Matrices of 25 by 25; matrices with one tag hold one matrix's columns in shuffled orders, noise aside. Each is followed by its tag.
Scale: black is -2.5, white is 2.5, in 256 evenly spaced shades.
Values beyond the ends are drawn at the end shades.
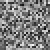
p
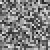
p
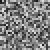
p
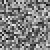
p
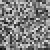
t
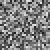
p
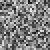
p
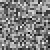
t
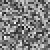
p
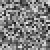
p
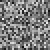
t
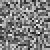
p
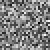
p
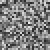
p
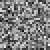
t
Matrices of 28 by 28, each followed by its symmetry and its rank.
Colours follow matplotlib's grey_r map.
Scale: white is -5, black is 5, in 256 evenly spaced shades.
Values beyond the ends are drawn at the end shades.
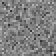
symmetric, full rank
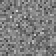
symmetric, full rank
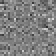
neither, rank five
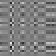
neither, rank one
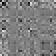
symmetric, rank three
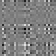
neither, rank two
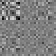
symmetric, rank three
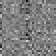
neither, rank five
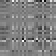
neither, rank two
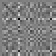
symmetric, rank three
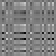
neither, rank one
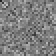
symmetric, full rank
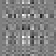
neither, rank two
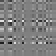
neither, rank one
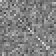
symmetric, full rank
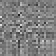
neither, rank five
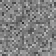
symmetric, full rank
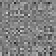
neither, rank five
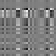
neither, rank one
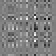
neither, rank two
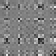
symmetric, rank three
